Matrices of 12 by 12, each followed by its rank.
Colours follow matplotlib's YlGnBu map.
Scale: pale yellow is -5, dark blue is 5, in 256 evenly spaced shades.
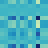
one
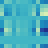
one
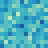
full rank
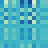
one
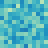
full rank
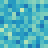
full rank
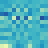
two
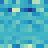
two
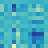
two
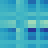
one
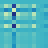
one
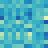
two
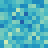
full rank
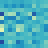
two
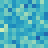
full rank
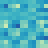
two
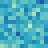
full rank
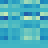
one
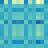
one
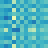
two
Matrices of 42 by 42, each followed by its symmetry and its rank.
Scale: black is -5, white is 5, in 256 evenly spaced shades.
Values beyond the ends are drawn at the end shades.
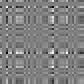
symmetric, rank one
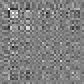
symmetric, rank three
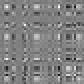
symmetric, rank two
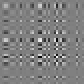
symmetric, rank one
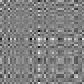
symmetric, rank two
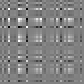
symmetric, rank one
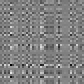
neither, rank two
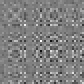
symmetric, rank three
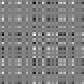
symmetric, rank one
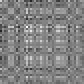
symmetric, rank two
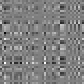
neither, rank two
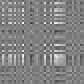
symmetric, rank two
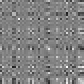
symmetric, rank three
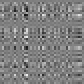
neither, rank two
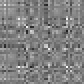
symmetric, rank three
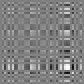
symmetric, rank one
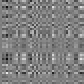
neither, rank two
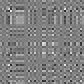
symmetric, rank two
